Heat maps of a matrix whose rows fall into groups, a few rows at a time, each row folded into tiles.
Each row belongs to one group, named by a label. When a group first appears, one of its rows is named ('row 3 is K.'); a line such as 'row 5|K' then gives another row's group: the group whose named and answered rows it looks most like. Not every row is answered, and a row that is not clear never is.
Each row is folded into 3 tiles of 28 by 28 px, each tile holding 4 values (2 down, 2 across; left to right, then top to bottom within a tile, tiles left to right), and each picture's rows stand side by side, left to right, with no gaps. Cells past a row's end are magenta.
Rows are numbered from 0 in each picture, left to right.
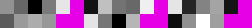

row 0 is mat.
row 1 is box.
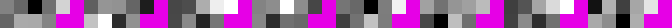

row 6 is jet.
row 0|mat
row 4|mat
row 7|box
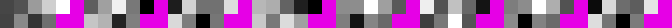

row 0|jet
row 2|box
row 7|box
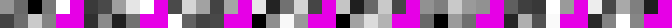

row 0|mat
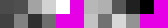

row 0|jet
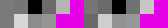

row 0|mat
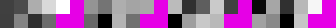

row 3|box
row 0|jet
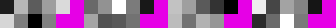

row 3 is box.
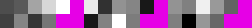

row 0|jet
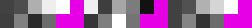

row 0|jet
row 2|jet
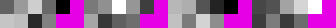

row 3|jet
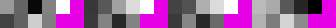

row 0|mat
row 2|jet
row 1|jet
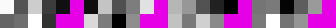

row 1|box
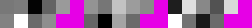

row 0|mat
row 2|box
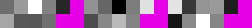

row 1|mat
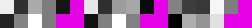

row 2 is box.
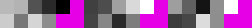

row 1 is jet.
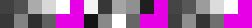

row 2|jet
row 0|jet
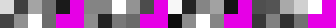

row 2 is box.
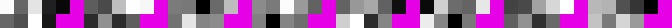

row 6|jet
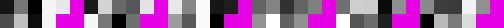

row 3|mat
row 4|box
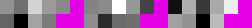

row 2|box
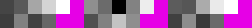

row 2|jet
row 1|mat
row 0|jet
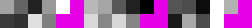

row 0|mat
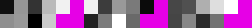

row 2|jet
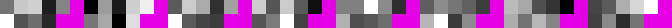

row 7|jet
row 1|box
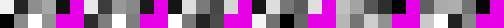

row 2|box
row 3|box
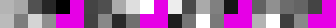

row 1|jet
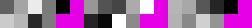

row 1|mat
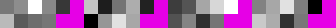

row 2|jet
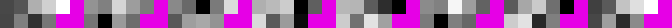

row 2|mat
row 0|jet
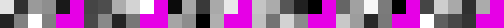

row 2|box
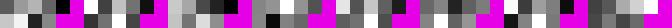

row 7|jet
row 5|mat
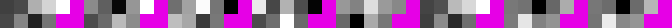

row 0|jet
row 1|mat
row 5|jet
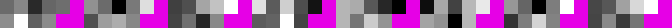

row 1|mat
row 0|mat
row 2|jet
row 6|mat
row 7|jet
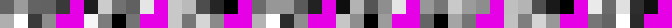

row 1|box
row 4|box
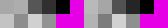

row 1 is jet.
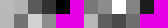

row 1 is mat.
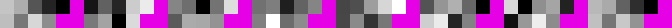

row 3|mat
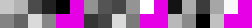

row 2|box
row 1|mat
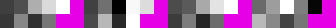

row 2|jet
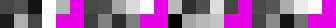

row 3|jet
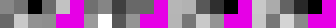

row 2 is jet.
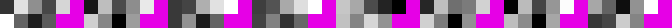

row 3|jet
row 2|jet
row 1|box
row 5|box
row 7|mat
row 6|box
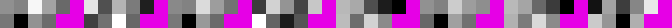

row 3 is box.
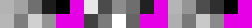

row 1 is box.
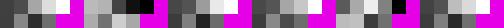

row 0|jet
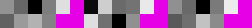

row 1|box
